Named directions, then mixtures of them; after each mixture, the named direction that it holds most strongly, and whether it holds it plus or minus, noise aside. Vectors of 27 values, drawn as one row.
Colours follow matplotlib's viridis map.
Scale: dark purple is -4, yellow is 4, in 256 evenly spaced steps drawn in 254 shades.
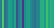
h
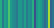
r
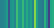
r, minus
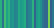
r, plus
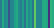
r, minus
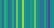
h, minus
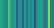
r, plus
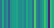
r, minus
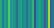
r, plus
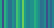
h, minus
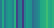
h, plus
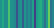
r, plus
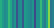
r, plus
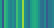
h, minus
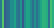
h, plus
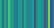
r, plus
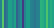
h, plus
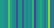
r, plus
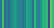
r, minus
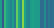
h, minus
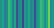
h, plus
